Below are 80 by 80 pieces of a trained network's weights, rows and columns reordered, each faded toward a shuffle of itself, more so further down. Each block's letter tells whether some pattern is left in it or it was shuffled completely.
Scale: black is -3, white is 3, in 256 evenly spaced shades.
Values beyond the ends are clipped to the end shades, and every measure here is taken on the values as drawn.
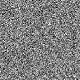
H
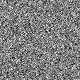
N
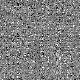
H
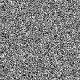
H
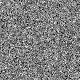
N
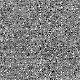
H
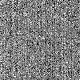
H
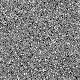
N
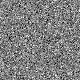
N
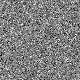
N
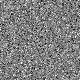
N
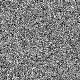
N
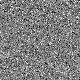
N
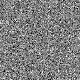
H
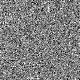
H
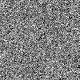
H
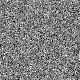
N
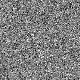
N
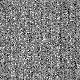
H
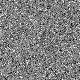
N
